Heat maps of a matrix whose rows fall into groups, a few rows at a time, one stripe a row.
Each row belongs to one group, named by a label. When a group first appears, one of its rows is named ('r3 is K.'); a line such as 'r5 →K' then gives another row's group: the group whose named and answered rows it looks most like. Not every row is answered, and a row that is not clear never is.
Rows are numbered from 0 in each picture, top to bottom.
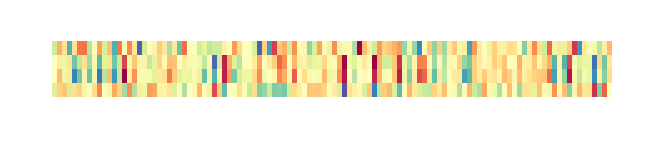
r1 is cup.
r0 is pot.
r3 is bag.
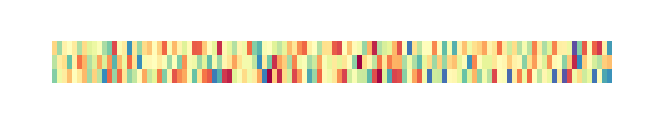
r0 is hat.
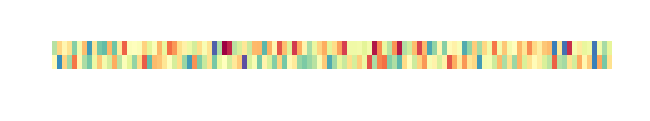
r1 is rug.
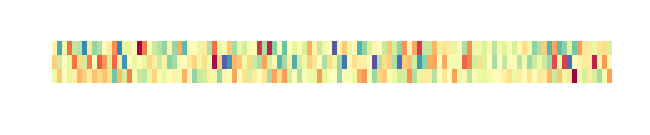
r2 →pot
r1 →bag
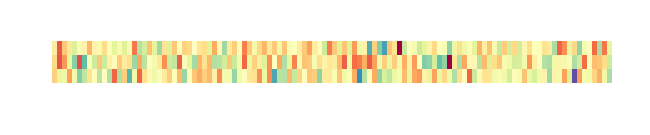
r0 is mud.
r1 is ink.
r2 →hat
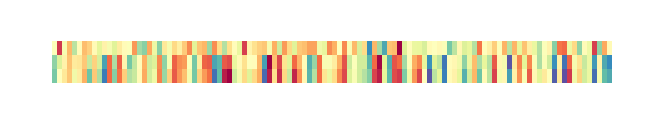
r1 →cup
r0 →mud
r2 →cup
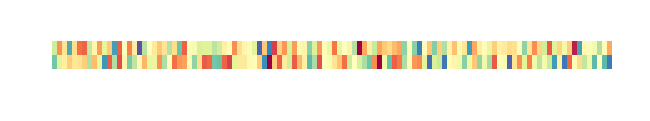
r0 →pot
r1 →cup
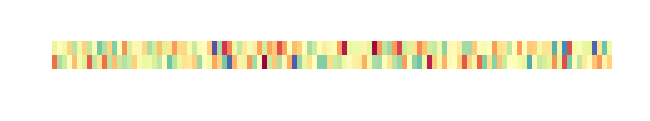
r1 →bag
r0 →cup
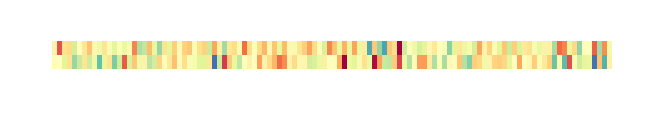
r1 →cup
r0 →mud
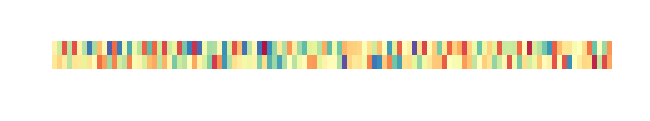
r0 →rug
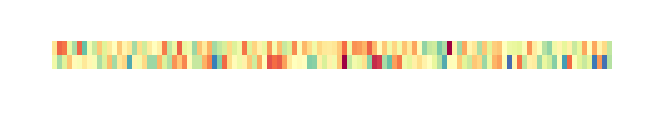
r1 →cup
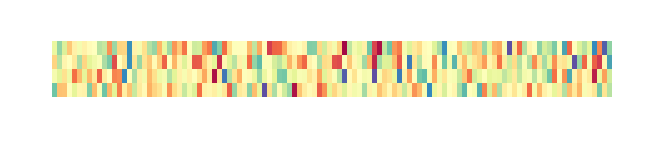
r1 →hat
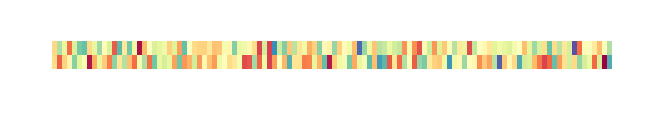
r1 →mud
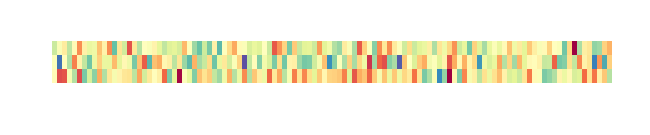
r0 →pot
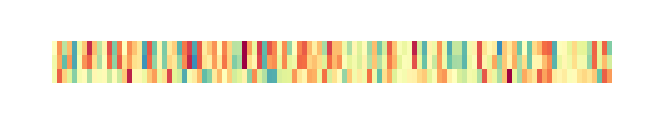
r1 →mud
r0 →mud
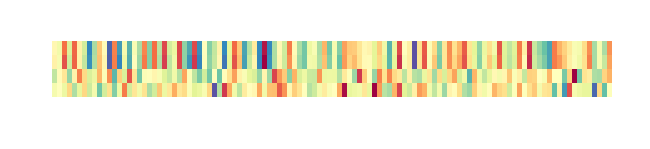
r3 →cup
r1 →rug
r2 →pot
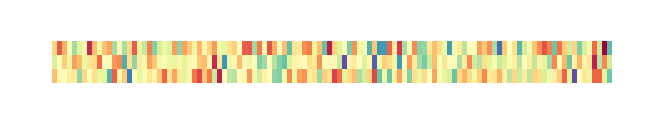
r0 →mud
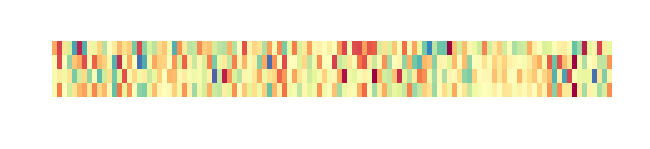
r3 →pot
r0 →ink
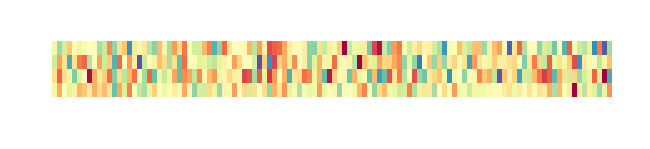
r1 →pot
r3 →pot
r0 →cup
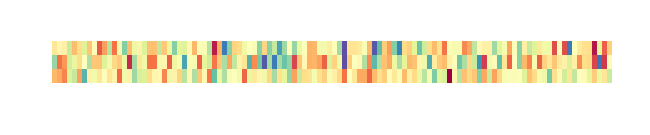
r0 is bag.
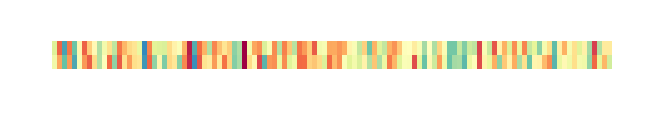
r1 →mud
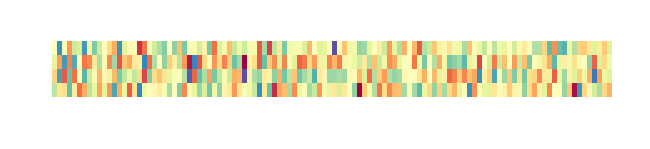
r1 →mud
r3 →pot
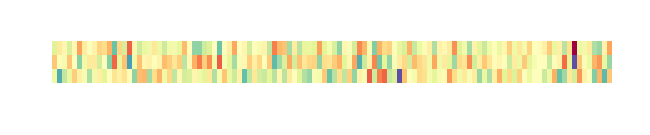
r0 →pot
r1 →hat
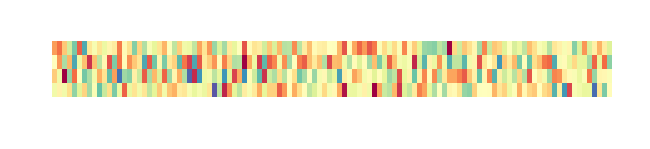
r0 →ink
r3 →cup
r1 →mud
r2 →rug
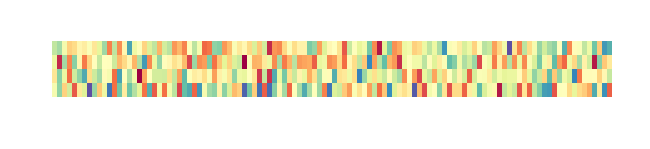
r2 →hat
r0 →cup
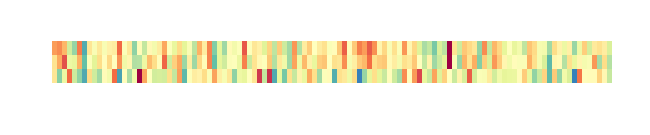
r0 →ink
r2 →hat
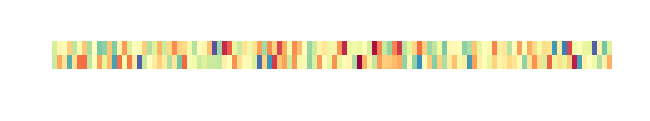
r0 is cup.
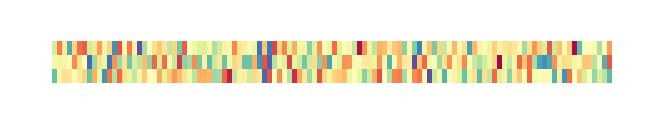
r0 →pot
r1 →rug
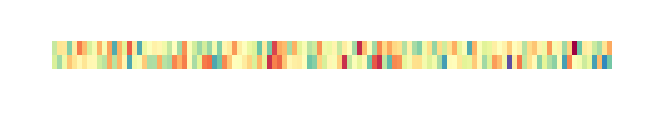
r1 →cup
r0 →pot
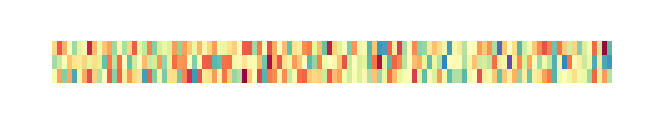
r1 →cup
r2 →mud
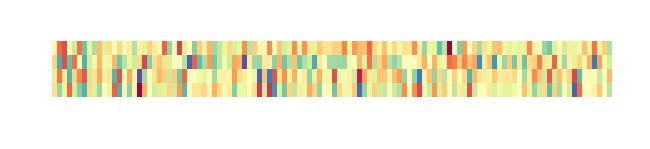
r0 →ink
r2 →pot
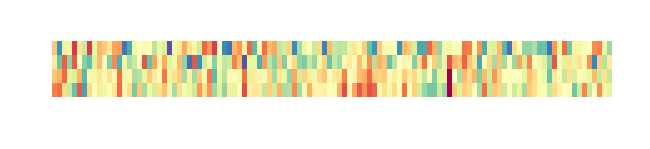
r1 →rug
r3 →ink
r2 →ink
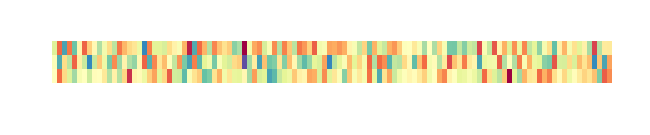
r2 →bag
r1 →rug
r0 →mud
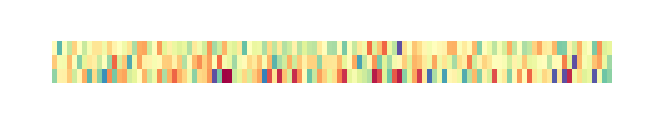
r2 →cup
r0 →rug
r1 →hat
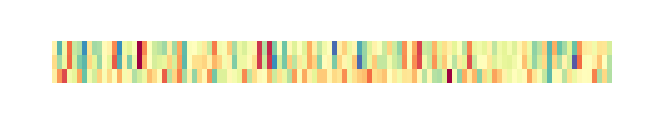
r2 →ink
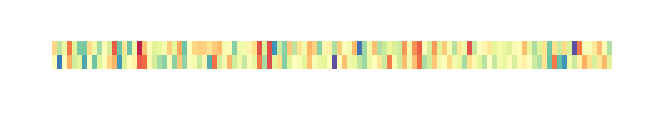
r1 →hat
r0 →hat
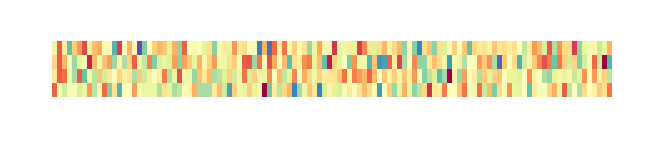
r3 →bag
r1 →mud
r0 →pot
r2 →ink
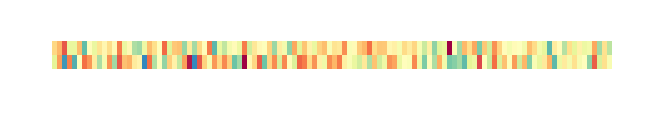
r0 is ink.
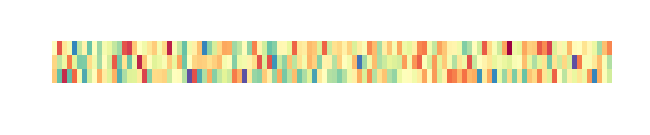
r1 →hat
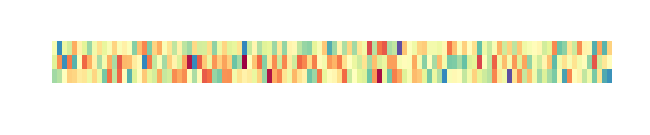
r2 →cup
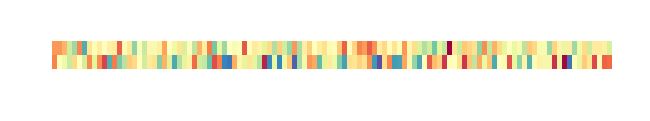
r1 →bag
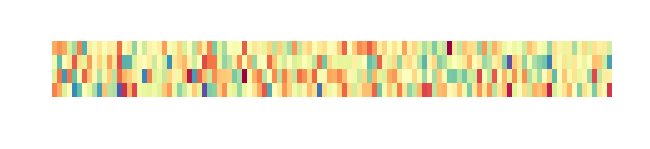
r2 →mud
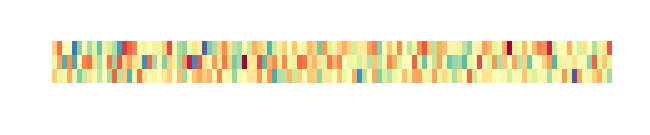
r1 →mud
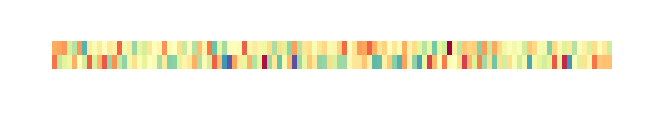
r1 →bag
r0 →ink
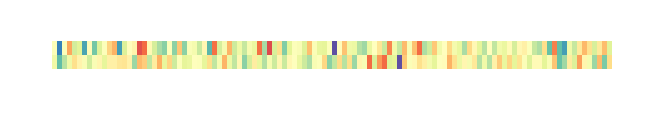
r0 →hat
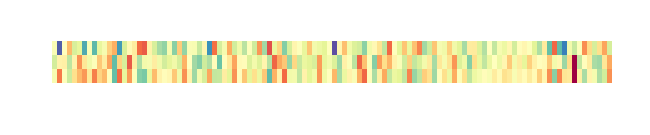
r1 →pot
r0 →hat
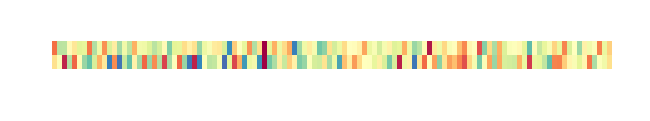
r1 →rug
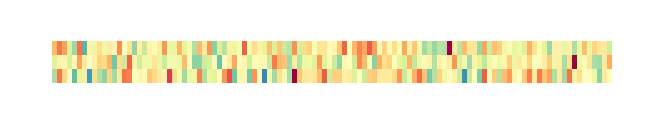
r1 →pot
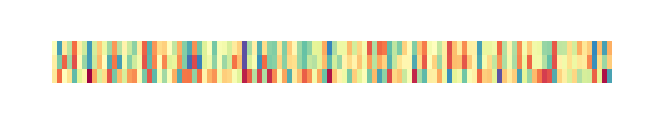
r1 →rug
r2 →mud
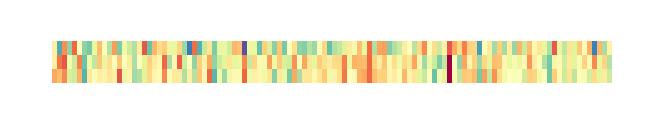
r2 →ink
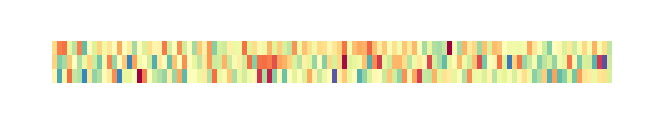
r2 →hat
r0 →ink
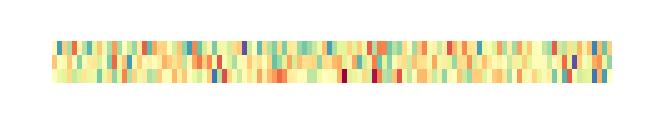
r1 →hat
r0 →rug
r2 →cup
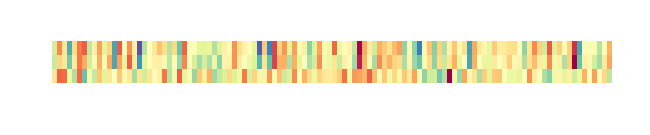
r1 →pot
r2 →ink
